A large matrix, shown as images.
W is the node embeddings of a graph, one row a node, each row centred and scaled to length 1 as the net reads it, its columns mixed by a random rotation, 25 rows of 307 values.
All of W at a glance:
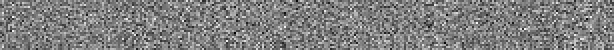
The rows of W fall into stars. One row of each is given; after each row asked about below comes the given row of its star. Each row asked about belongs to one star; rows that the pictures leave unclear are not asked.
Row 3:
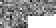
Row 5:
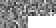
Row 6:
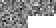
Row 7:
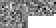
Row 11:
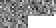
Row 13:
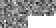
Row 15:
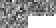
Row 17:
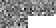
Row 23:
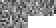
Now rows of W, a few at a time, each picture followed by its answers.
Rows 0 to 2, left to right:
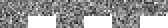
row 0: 23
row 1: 6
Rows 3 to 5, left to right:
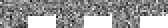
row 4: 13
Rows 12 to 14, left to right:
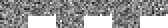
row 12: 11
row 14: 17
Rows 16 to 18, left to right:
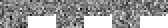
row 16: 3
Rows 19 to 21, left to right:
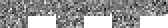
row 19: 5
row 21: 23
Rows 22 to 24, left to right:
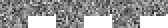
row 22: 7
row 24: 17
